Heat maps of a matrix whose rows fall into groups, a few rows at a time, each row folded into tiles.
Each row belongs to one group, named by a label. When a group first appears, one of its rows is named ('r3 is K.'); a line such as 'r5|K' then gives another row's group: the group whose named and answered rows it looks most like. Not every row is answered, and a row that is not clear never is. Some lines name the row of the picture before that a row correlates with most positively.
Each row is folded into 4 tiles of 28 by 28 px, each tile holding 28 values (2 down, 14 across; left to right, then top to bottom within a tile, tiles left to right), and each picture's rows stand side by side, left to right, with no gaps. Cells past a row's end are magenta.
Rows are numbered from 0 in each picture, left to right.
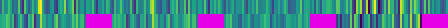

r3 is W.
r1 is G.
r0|G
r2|G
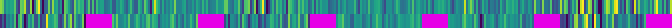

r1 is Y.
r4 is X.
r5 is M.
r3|G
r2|W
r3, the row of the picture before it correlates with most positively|2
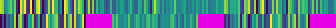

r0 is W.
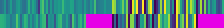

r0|Y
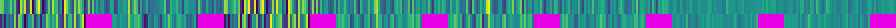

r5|G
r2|W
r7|Y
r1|X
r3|G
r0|W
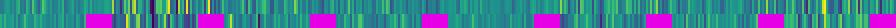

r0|Y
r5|M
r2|G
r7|G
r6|X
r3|X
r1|M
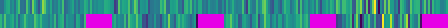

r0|Y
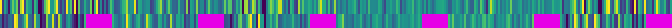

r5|M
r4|Y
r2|M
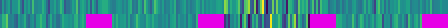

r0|G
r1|Y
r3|Y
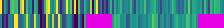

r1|G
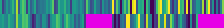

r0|X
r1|M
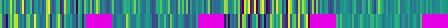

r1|M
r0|M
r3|Y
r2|W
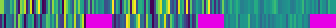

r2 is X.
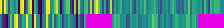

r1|G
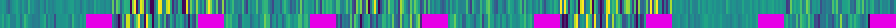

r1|M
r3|W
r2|G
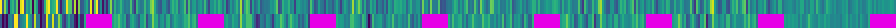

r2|X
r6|G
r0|M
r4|Y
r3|X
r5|G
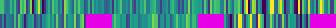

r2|M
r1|G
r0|W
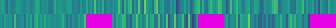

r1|Y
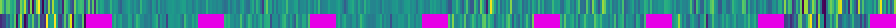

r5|Y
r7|M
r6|G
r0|W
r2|Y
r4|Y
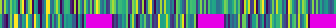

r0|M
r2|W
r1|W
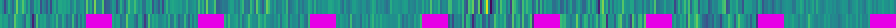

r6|X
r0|X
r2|Y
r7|Y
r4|W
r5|Y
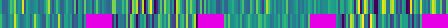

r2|Y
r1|W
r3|M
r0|M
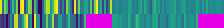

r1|Y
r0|M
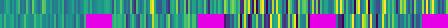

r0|Y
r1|G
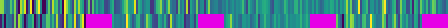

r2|G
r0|W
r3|M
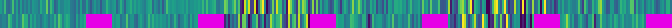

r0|X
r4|M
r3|X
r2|W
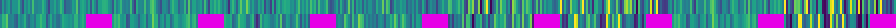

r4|W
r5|M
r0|G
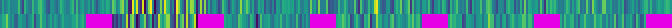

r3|G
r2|X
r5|Y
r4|G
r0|G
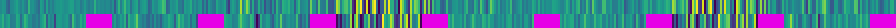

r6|W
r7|G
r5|Y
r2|X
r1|X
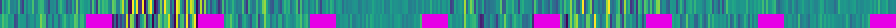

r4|X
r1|W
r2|G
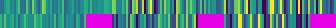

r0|Y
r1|W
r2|M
